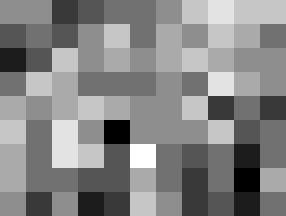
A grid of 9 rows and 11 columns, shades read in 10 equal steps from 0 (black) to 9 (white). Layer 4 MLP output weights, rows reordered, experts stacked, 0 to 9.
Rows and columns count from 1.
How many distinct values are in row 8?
5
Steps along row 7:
down up down down up down down up down up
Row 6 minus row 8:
1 0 4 2 -3 -1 1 3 3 3 -2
